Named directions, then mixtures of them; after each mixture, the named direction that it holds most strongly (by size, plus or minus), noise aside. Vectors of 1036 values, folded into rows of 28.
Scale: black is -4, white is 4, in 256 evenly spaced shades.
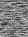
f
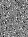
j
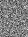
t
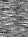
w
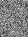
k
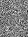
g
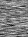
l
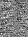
j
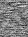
f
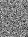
t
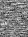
f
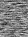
f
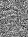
g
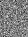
t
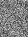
k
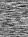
f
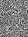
g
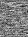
f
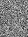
g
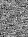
j
